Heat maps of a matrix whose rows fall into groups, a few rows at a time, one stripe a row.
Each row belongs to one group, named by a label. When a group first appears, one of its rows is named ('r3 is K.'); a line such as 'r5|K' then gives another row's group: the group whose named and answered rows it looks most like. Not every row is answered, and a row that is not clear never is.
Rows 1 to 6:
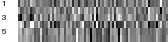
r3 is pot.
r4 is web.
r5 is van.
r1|web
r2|pot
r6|van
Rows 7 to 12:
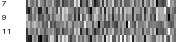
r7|web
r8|pot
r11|web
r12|pot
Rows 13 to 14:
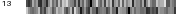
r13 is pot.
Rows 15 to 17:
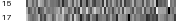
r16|pot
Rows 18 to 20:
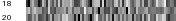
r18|pot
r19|van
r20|pot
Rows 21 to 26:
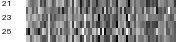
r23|van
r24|van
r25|pot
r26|van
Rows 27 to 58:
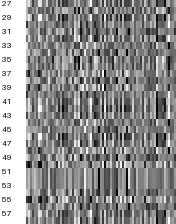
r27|web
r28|pot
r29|web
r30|web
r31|van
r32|web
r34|van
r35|pot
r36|pot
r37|pot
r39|pot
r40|web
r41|web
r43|web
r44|pot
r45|van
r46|web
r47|web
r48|pot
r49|van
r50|pot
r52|van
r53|van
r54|van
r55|pot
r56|van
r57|web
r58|web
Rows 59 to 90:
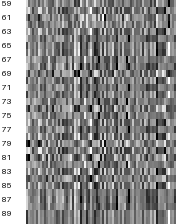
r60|web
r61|pot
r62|pot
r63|web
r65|web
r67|van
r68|van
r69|pot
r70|web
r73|van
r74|pot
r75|van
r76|web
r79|pot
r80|web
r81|pot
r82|van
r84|pot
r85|web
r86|van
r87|van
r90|web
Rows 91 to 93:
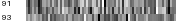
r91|pot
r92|pot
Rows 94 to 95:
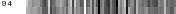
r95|van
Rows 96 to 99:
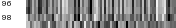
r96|pot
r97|pot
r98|pot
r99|van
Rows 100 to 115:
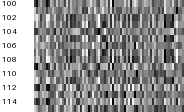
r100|pot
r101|pot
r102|web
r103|web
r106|van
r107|web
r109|pot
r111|web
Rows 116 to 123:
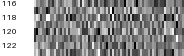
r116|van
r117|pot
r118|web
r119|pot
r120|pot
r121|web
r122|van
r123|web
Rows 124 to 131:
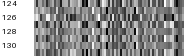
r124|pot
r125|van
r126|web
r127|pot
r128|van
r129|pot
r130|van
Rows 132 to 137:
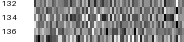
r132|web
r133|pot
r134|web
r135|pot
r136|van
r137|pot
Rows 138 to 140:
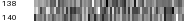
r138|van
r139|web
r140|web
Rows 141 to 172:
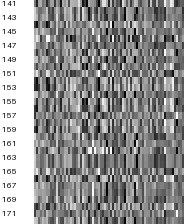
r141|pot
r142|van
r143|van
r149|van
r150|pot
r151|web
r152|pot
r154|van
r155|pot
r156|pot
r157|web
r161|van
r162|pot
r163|van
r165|web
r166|pot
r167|van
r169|van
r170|pot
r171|web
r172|van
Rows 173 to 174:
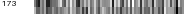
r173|pot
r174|pot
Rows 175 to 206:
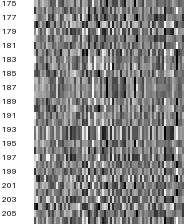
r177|van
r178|pot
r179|web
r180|van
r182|pot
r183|pot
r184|pot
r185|pot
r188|van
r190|pot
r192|pot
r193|web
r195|van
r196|web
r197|web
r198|pot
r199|web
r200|pot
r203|web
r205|van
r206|web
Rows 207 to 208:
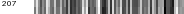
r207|web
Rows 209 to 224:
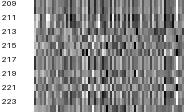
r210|web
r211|web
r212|web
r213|van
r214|pot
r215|van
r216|pot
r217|web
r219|van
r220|web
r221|pot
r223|web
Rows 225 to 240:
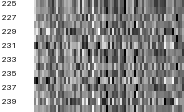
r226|van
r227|pot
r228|van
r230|pot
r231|pot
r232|van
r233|van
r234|pot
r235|van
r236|pot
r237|van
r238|van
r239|web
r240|van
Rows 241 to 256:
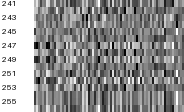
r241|web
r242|van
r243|pot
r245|web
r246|van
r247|pot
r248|van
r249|pot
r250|van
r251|web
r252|pot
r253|van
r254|web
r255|web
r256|web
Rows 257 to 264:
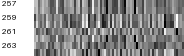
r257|van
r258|van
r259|web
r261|pot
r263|van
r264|pot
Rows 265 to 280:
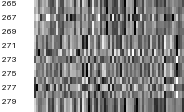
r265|van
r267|web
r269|van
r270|pot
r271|pot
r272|pot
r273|web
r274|pot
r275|pot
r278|web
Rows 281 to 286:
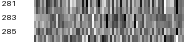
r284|van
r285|pot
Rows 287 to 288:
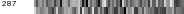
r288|van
